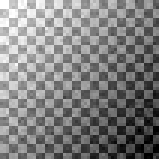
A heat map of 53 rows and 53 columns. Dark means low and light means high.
The field climbs toward the top left. Neither half mirrors the other. No single row or column stands out from its neighbours. The ninth with the lowest average is the bottom right.
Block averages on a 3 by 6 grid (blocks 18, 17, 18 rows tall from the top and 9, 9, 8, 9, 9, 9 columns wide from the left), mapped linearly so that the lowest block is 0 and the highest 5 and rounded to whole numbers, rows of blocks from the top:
5 4 4 3 3 2
4 3 3 2 2 1
3 2 2 1 1 0
